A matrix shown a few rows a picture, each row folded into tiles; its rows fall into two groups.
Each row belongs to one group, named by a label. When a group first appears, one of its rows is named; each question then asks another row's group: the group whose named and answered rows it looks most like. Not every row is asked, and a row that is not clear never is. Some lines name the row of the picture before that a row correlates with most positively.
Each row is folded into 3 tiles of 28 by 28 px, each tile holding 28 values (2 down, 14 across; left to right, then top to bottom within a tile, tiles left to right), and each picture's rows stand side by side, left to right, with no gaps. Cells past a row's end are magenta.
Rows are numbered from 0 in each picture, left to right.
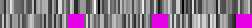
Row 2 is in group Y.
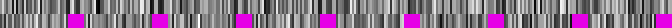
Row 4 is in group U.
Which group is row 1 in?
Y
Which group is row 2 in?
Y
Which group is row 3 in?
Y
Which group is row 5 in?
U
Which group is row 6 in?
U
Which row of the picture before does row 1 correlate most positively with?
1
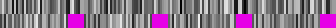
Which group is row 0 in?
Y
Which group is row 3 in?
Y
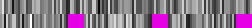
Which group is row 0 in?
Y
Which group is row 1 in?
Y
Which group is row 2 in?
U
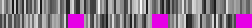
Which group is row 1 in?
U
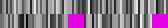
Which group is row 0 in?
U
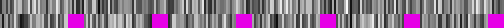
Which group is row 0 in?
U
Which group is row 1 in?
Y
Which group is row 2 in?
U
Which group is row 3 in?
U
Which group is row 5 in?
U
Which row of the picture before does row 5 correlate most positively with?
1
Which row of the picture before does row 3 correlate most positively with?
0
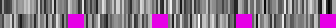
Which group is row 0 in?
U
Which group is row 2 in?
Y
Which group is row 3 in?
Y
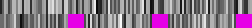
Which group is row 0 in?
U
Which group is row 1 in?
Y
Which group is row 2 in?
Y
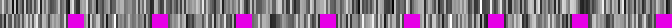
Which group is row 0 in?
Y
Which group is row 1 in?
Y
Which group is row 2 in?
U
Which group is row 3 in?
U
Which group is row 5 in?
Y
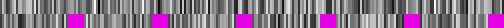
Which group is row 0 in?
U
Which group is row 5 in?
U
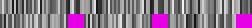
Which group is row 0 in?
Y
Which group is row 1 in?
Y
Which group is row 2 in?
U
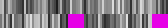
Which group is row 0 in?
Y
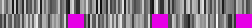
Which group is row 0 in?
Y
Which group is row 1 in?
Y
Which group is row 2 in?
U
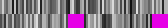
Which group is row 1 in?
U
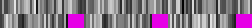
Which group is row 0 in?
U
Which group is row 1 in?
U
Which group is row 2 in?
Y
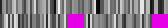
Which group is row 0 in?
U
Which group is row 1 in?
Y
